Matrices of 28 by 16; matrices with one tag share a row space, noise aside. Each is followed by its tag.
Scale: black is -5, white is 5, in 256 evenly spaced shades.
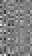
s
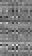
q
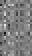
s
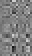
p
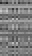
q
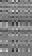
q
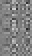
p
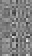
p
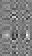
p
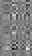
p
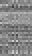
q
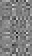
p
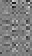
p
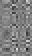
p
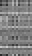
q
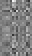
p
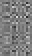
p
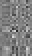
p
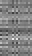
q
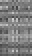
q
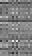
q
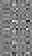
p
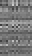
q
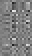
p
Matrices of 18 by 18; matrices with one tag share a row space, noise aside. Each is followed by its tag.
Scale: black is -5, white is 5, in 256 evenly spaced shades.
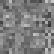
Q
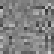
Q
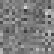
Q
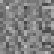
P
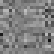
Q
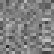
P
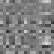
P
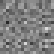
P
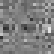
Q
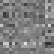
Q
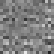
Q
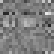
Q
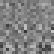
P
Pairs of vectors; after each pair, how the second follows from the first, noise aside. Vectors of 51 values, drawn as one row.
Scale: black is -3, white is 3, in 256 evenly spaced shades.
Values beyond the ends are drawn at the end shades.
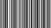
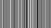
partly zeroed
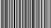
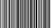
reversed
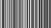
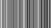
partly zeroed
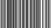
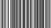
reversed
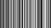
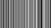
partly zeroed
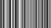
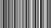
reversed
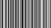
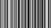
reversed
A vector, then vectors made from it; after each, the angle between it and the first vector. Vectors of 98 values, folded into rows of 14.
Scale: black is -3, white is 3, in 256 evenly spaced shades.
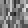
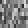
orthogonal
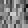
nearly opposite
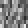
partly opposed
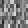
orthogonal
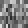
orthogonal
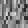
nearly opposite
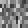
orthogonal
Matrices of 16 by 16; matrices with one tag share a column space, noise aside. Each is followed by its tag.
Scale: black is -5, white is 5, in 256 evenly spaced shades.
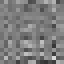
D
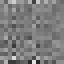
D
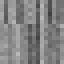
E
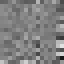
D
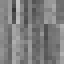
E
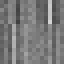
E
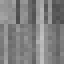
E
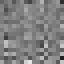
D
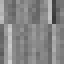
E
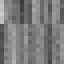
E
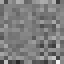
D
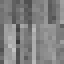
E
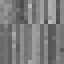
E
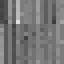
E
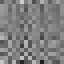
D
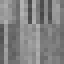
E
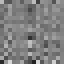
D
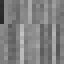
E
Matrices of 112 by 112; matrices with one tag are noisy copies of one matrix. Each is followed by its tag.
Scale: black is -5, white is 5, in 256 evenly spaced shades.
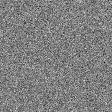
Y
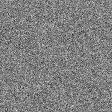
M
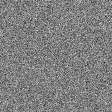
Y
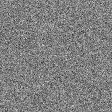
M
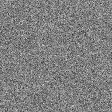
M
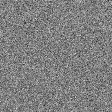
Y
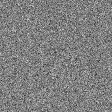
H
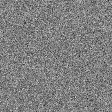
Y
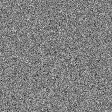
H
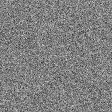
M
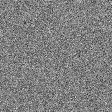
Y
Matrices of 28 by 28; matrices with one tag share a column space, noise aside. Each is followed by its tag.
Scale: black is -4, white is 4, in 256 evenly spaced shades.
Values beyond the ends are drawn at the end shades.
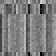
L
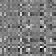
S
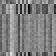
L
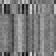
L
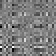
S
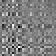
S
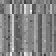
L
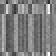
L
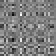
S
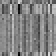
L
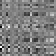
S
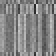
L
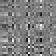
S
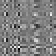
S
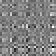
S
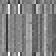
L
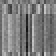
L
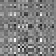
S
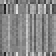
L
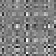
S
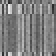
L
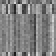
L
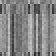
L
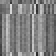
L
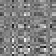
S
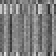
L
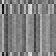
L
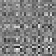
S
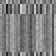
L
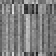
L
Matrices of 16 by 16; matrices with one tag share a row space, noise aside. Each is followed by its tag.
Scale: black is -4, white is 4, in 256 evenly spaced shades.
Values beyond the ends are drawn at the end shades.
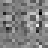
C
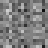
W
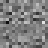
W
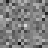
W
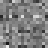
W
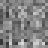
W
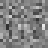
W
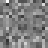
W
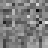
C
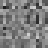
C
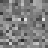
W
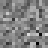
C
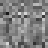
W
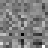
W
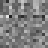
W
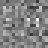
C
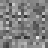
W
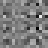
C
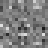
W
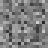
W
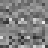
W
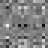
W
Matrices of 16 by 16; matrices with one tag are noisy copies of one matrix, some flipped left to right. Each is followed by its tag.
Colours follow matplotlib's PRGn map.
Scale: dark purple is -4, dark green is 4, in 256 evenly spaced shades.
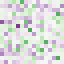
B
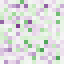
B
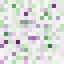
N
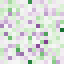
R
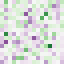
N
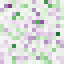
N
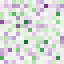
B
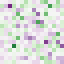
N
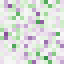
N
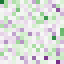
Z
